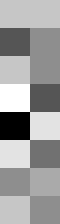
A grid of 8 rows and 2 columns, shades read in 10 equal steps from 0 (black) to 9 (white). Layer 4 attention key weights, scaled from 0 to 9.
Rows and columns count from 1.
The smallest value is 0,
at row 5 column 1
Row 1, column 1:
7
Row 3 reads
7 5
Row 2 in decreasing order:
5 3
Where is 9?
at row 4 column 1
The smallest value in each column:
0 3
